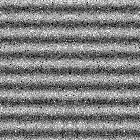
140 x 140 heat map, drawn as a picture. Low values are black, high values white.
Stripes: horizontal, repeating 9 times. Mirror symmetry: left to right. Average level on the scale: 50%. Seam: none. Slope: none.
